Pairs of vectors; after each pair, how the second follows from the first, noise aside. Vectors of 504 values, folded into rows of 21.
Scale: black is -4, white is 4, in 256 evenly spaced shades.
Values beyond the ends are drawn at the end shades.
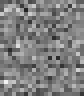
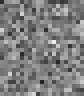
shuffled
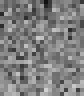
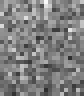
negated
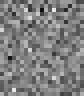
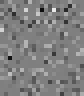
partly zeroed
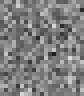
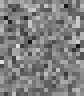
shuffled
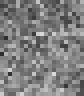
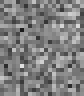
shuffled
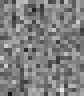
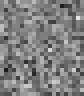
shuffled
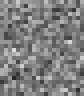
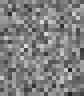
shuffled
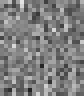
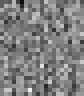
negated
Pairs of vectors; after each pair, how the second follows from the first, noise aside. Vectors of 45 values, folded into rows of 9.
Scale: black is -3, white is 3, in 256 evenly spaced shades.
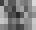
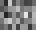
shuffled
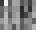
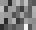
shuffled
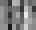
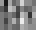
wrapped around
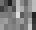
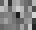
sign-scrambled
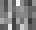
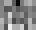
sign-scrambled
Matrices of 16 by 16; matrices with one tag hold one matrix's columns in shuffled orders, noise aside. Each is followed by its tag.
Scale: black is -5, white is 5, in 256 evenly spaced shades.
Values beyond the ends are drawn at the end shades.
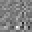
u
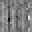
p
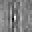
p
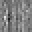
p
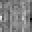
p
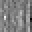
p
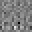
u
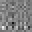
u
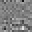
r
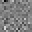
r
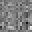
u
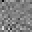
r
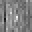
p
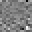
r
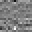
r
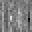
p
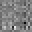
u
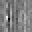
p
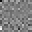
r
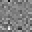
r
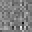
u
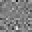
r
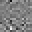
r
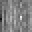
p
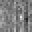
p
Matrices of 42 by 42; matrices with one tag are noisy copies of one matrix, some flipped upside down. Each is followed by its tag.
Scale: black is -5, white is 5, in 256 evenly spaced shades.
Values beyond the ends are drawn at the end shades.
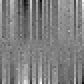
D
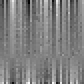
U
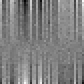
D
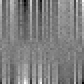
D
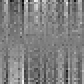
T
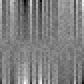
D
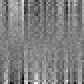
T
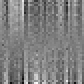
T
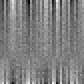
U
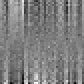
T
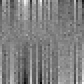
D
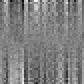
T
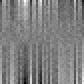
D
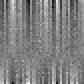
U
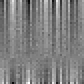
U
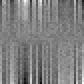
D
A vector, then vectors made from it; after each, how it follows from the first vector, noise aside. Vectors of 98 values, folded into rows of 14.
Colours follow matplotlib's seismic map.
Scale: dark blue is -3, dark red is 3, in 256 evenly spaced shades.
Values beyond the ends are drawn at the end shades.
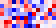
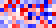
wrapped around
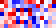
wrapped around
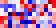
wrapped around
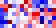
wrapped around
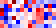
wrapped around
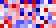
wrapped around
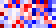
wrapped around
